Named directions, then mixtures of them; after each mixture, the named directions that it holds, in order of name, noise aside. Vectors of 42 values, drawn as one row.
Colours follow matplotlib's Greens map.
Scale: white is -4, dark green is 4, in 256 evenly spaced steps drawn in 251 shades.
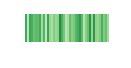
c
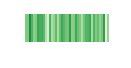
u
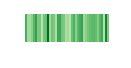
c, u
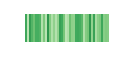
c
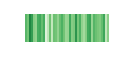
c, u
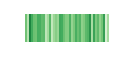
c, u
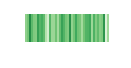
u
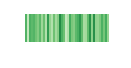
c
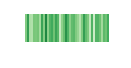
c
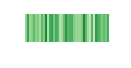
c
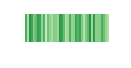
c, u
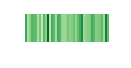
c, u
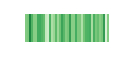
u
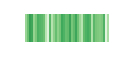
u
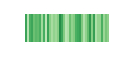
c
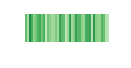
c, u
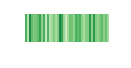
c
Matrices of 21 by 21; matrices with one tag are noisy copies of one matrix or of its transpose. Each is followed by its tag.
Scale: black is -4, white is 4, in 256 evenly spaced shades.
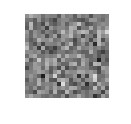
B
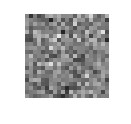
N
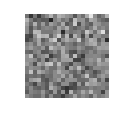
N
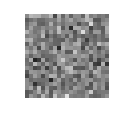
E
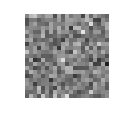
E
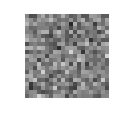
E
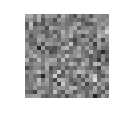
B
